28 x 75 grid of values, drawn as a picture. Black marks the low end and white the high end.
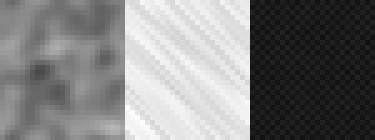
The table splits into one row of 3 panels. Panel 1,1: middling, blotchy. Panel 1,2: very high, slanting down to the right, faint in contrast. Panel 1,3: very low, checkered, faint in contrast.
